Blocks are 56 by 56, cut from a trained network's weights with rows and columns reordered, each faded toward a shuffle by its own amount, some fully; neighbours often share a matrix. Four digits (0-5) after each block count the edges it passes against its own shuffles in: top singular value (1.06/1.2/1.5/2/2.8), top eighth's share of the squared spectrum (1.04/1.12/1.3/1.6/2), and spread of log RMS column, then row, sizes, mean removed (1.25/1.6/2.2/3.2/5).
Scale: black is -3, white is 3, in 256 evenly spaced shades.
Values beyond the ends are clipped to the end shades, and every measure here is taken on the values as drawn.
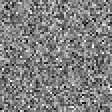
0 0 0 0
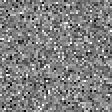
0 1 0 0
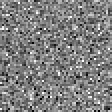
3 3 1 1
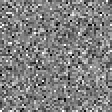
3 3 1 1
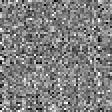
3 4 2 2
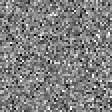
0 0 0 0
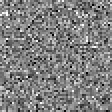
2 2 0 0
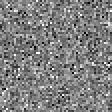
1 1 0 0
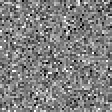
0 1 0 0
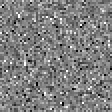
0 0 0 0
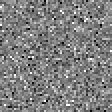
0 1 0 0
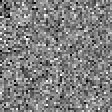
2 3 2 0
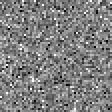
0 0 0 0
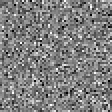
2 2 1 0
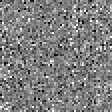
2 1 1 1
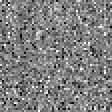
1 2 0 1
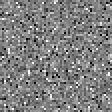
0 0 0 0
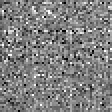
2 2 0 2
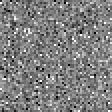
1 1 0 0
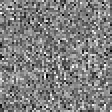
3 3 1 1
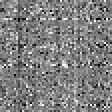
3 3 0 3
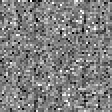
1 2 0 1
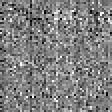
2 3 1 2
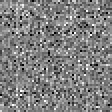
2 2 0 2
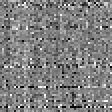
3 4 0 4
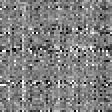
3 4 1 4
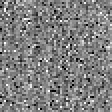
1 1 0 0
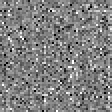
1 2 1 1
